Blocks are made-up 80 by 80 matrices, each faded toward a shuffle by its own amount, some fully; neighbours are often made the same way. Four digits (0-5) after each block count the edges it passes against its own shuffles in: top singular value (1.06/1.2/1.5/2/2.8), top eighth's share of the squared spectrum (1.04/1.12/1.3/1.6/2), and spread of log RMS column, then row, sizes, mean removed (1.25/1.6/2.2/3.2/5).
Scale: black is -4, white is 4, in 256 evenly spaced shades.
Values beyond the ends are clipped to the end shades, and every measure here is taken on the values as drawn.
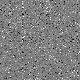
3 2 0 0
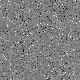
2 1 0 0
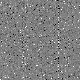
3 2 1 0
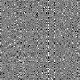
4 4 3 2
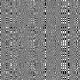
5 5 4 3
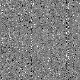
2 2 2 0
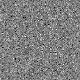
3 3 1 1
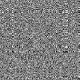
4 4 2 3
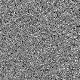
2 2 0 0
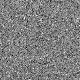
2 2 0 0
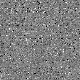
1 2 0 2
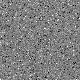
0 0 0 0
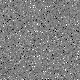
2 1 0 0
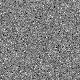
0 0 0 0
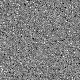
0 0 0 0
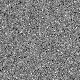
0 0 0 0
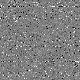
3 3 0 2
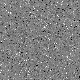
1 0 0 0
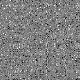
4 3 2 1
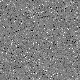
2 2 1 0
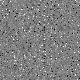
3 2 1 0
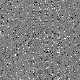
3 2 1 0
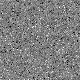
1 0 0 0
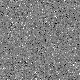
2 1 0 0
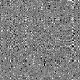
4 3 2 2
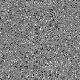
3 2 1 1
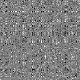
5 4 2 2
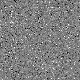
3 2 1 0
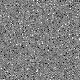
3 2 0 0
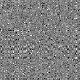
4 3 2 2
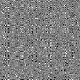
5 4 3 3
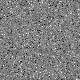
0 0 0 0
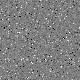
0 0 0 0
